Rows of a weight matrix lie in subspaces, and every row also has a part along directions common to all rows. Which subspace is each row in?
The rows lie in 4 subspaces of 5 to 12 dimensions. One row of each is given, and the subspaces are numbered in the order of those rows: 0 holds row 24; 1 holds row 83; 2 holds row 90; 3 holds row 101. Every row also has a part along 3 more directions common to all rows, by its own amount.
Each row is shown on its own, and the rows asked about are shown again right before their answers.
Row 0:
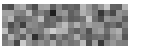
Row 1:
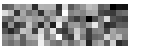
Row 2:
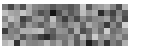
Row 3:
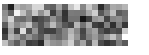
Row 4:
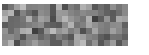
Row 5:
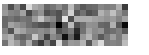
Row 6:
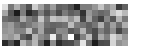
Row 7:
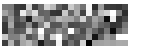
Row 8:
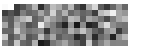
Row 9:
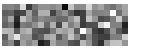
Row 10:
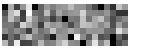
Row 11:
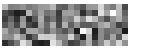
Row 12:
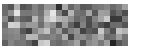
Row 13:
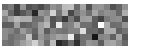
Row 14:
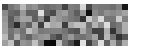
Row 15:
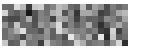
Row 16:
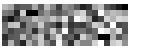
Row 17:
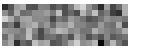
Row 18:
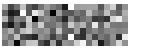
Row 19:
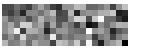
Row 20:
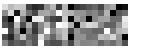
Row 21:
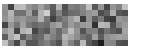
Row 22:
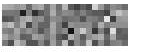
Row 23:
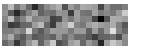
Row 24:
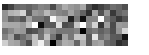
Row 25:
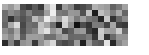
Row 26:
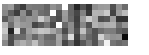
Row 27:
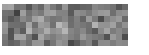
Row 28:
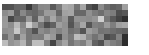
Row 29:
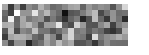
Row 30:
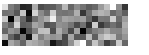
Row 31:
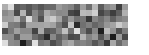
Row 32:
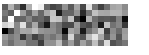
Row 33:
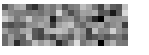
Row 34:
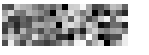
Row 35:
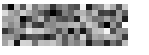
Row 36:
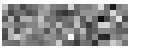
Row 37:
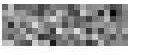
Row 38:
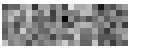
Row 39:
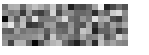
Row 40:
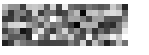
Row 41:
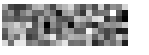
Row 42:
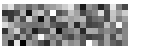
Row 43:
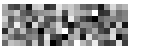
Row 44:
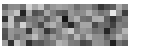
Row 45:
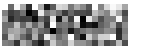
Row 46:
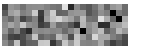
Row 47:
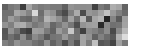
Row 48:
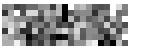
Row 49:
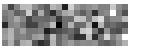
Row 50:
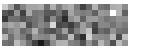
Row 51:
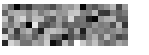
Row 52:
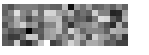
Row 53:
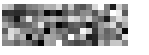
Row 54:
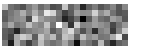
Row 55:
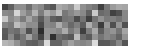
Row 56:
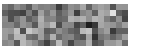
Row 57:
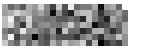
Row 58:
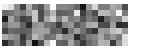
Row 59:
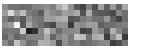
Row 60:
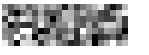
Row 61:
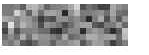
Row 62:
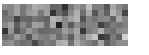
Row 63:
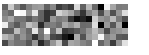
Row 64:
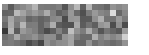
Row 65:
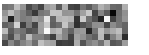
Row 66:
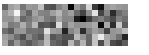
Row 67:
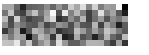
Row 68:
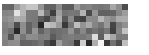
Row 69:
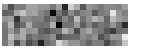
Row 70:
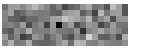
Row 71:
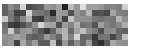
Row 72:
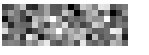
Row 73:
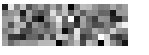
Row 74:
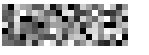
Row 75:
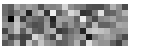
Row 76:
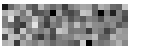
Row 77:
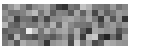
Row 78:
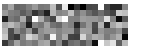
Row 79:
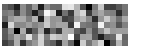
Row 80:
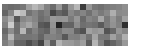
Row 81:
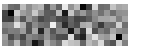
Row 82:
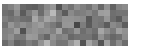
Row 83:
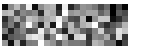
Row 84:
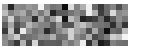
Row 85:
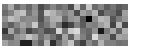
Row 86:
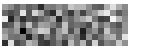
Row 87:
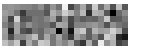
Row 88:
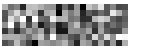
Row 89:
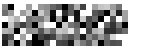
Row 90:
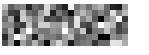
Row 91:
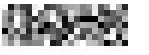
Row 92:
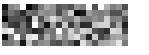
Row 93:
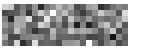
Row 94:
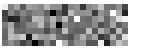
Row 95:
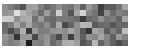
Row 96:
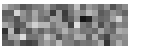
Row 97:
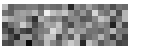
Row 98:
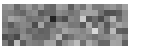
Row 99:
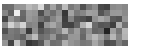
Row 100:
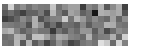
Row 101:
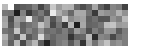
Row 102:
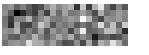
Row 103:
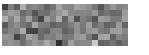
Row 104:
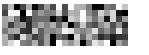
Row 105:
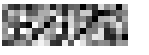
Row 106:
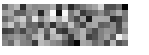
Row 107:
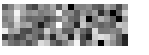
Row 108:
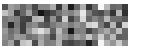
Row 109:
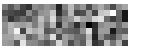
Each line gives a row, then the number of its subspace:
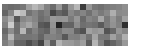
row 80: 2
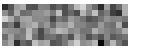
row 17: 0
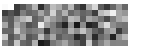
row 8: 3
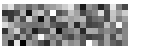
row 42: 3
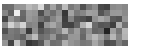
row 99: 1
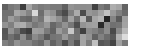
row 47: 1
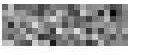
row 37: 3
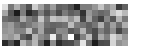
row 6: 1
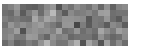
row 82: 0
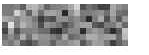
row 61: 3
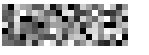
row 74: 3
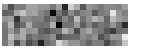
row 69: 2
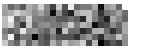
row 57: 3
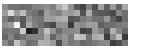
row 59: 0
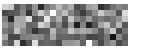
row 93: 3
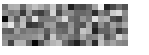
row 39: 1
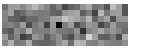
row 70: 2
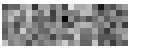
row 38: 1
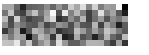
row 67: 1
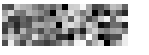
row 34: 2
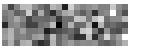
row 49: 2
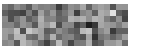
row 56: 0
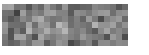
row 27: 2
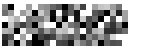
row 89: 0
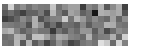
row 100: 3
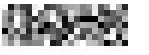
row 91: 1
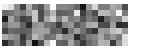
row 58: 0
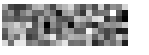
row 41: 0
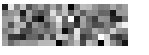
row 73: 2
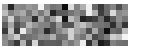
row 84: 1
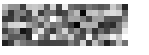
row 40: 1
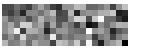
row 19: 0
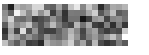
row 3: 1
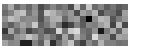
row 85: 3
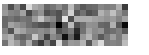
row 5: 2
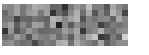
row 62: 2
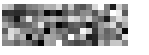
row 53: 2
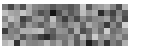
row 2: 3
